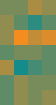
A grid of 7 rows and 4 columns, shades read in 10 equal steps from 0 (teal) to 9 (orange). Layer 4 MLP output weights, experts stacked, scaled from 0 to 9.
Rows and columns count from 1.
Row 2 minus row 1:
1 -1 -5 -2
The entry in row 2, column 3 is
1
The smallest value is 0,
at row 5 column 2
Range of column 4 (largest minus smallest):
5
